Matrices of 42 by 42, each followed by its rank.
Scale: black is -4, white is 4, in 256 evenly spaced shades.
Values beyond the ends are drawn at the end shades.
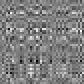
three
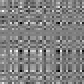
two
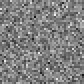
full rank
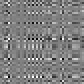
two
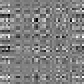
three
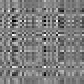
two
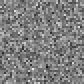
full rank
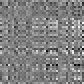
three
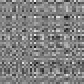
three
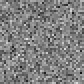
full rank
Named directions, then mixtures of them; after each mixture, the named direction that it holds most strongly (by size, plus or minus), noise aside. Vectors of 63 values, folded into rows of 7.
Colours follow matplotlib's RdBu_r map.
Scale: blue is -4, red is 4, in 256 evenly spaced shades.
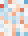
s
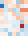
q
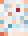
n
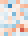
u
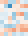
u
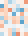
s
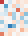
n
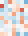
s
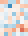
u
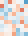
s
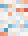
n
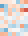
q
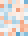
s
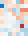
q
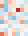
s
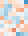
s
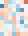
s
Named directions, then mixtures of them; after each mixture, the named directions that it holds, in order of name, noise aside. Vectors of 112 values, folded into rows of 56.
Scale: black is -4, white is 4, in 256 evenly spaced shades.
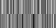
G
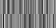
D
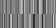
D, G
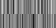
D, G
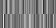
D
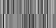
D, G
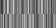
D, G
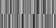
D, G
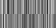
D, G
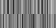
D, G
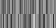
D, G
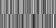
D, G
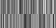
D, G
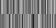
G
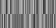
D, G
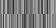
D, G
